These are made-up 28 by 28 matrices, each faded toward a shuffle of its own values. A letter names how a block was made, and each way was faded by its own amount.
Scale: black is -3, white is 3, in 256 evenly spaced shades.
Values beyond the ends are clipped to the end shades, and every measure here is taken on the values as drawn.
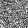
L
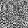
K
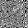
K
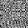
K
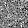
L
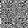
K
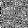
K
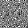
K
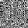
K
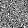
L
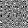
K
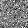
L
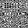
K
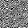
K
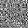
K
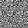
K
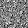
L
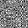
K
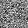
L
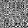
K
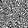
L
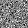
L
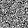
L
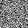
L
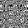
K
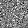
L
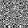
K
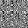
K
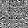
K
